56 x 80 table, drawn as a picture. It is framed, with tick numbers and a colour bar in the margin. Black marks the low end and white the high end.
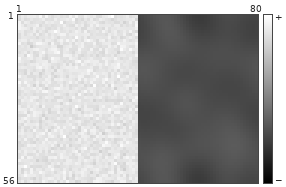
It is made of 1 by 2 panels. Panel 1,1: very high, fine-grained, faint in contrast. Panel 1,2: low, smooth, faint in contrast.
